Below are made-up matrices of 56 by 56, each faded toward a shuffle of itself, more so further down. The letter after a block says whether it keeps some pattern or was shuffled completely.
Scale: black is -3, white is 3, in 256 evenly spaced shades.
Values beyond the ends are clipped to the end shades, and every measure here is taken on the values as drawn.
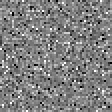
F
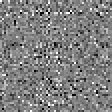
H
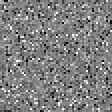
F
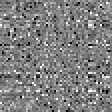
H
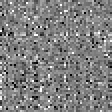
H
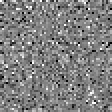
H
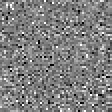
H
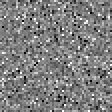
F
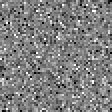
F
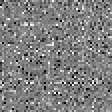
H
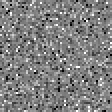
F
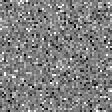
F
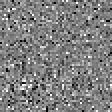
H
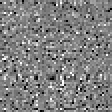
H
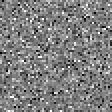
F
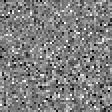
F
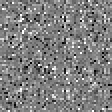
H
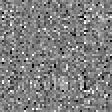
H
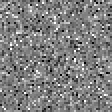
F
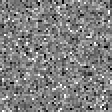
F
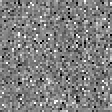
H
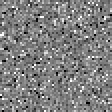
F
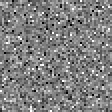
F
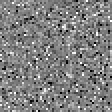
F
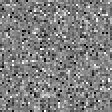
H
